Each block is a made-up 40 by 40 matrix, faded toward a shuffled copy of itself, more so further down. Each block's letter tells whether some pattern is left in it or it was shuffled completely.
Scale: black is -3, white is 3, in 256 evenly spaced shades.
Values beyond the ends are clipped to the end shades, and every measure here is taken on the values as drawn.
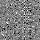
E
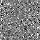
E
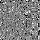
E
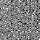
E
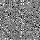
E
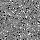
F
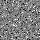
F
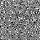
E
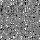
E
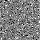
F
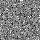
F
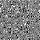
E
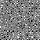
E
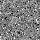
F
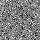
F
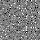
E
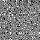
E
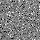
F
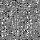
E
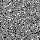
F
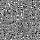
E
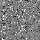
E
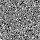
F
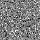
E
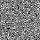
E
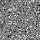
E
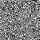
F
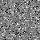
F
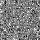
E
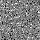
F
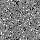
F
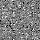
E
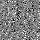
E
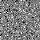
E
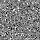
F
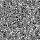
F
